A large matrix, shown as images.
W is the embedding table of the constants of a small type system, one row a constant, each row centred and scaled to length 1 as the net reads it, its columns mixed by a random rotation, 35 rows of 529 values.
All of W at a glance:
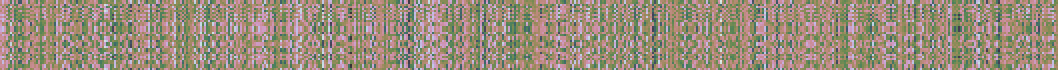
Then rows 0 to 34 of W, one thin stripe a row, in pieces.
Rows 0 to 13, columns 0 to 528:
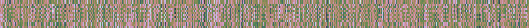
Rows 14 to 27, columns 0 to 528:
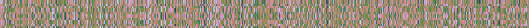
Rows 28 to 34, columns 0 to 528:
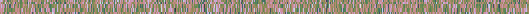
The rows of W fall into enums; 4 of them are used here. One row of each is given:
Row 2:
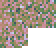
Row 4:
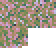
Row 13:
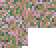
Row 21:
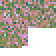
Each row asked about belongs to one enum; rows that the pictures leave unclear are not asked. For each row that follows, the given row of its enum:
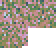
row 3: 21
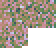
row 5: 2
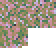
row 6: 4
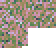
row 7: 13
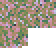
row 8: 4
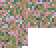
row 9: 13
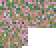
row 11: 21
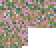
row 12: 21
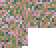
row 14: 13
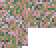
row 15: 13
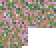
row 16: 21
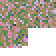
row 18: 4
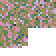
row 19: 4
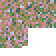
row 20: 2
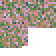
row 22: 21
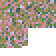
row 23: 2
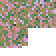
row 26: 4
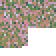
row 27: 21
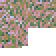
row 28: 13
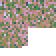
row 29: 21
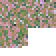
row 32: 4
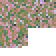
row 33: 4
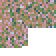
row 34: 2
